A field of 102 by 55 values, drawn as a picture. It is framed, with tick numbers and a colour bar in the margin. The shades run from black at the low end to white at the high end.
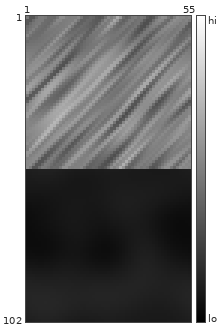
It is made of 2 by 1 panels. Panel 1,1: middling, slanting up to the right. Panel 2,1: very low, smooth, faint in contrast.
